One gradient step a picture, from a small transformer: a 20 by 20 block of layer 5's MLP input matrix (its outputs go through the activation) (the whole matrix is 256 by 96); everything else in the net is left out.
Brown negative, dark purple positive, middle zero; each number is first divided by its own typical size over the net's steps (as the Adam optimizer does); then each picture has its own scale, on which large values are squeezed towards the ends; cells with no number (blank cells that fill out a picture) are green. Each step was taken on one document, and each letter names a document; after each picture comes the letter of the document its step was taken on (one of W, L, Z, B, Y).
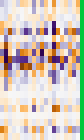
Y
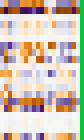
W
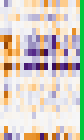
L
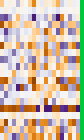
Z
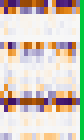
W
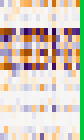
Y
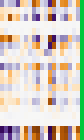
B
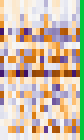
Z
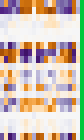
W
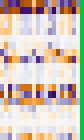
W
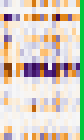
L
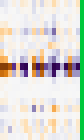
Y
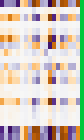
B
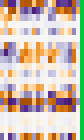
W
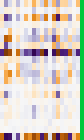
L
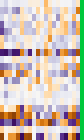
Z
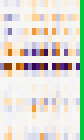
L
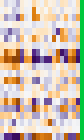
Z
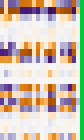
W
